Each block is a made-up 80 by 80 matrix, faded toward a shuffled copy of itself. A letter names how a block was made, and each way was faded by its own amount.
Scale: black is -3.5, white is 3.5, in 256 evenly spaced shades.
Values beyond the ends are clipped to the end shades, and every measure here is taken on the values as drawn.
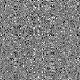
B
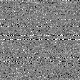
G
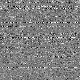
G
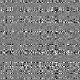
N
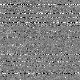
G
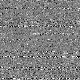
G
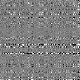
N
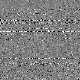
G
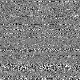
G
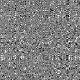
B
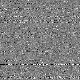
G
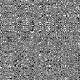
B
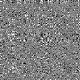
B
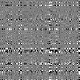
N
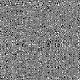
B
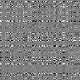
N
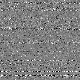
G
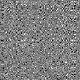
B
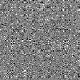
B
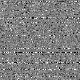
G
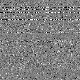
G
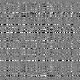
N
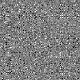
B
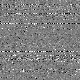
G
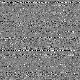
G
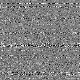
G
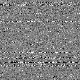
G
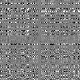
N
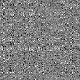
B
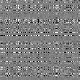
N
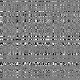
N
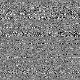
G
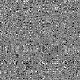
B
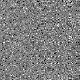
B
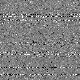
G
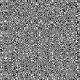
B
